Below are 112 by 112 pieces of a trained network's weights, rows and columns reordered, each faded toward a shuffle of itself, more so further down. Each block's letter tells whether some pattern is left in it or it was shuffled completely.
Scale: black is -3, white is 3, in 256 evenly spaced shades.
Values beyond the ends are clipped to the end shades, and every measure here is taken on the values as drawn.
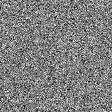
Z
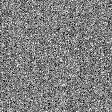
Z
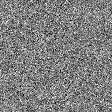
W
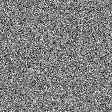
W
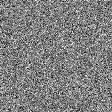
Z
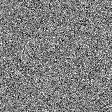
W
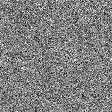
Z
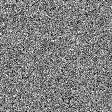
W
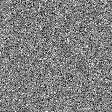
W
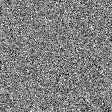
W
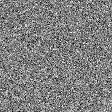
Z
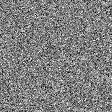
W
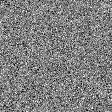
W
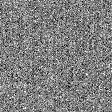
Z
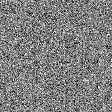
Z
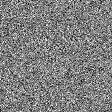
Z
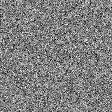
W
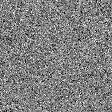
Z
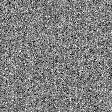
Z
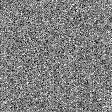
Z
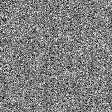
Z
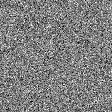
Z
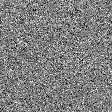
W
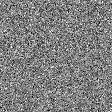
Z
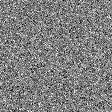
W
